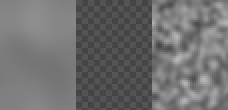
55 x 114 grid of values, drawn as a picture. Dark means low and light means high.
The table splits into one row of 3 panels. Panel 1,1: middling, smooth, faint in contrast. Panel 1,2: low, checkered, faint in contrast. Panel 1,3: middling, blotchy.
